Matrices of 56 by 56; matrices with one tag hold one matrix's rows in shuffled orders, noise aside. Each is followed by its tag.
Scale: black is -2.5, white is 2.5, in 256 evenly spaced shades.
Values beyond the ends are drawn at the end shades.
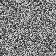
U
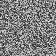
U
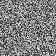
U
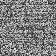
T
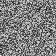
U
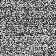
T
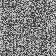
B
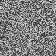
U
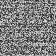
T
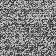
T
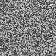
U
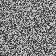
U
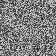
U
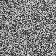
U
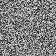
U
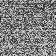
T
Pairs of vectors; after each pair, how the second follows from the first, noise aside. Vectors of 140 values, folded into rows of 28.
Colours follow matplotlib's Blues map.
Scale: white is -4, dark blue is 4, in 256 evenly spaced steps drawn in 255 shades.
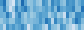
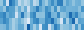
shuffled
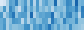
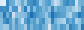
sign-scrambled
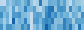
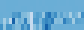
partly zeroed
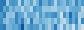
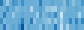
partly zeroed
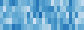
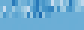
partly zeroed
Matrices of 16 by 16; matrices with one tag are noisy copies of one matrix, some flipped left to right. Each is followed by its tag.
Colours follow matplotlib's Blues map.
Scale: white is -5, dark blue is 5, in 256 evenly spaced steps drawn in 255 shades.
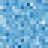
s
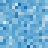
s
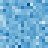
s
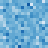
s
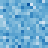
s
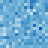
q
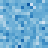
s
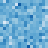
s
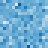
s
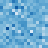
q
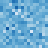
q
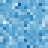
s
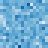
s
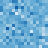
q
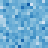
s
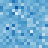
q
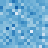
q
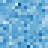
s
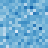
q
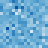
q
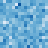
s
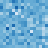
q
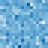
s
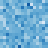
s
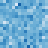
s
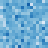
s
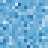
s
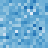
q
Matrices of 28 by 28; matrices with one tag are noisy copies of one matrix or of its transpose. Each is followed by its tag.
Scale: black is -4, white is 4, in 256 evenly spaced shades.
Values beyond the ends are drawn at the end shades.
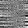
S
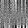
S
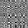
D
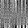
S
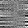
S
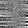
S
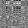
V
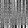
S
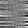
S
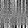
S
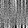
S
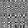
D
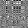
V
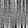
S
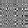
D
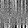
S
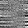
S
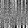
S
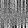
S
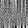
S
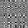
D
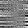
S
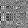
V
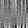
S
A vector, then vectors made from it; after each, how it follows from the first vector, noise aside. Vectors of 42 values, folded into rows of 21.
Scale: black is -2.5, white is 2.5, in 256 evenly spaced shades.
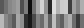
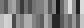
wrapped around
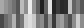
negated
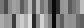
reversed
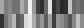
negated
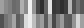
negated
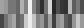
negated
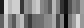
wrapped around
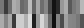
reversed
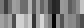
reversed
